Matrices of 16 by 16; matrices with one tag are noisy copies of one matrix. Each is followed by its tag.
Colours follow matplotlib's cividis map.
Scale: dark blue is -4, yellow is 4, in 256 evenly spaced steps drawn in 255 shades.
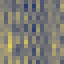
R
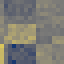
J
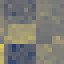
J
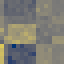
J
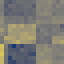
J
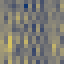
R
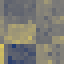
J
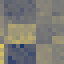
J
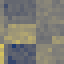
J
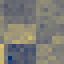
J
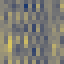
R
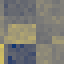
J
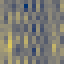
R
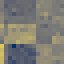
J
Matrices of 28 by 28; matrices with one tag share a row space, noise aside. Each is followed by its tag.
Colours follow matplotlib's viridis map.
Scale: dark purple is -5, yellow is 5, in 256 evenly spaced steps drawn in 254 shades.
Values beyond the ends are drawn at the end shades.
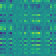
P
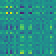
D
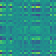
P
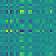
D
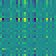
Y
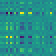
D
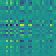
D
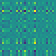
Y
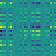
P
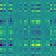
P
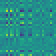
D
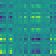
P
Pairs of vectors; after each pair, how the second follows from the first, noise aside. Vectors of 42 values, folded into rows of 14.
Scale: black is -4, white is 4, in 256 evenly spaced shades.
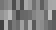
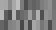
wrapped around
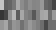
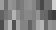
wrapped around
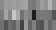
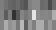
negated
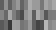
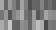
negated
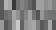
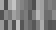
sign-scrambled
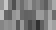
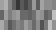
reversed
